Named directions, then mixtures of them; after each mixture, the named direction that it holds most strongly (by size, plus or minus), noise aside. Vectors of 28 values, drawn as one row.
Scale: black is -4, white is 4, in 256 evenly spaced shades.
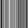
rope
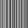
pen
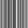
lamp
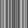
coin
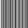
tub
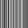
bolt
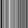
rope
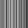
pen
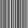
pen
